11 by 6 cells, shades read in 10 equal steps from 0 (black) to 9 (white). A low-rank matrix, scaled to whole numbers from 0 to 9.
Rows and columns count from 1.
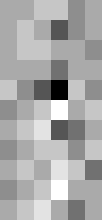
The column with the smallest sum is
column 5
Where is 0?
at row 5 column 4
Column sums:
64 70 72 62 61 64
